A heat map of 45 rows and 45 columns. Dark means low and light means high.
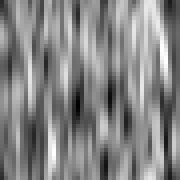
Neither half mirrors the other. The grain runs up and down. The top right is the ninth with the highest average. The histogram is bell-shaped.
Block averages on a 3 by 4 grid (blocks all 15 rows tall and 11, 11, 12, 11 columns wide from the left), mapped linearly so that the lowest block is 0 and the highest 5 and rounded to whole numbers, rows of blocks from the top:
2 4 4 5
3 1 2 3
0 3 2 3
